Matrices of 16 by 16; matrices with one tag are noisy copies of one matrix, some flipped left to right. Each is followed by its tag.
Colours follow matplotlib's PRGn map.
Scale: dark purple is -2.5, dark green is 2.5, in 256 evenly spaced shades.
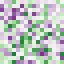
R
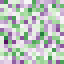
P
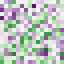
R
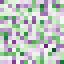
P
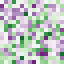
R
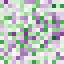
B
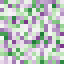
P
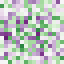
B
